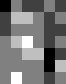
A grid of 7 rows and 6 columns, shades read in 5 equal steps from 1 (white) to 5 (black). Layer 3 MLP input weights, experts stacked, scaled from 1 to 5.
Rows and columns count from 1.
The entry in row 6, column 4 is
3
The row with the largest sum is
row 1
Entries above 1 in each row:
6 6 6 5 6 6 5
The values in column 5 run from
3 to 5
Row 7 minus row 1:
-2 -2 -1 -1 1 -1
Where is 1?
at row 4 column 3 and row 7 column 2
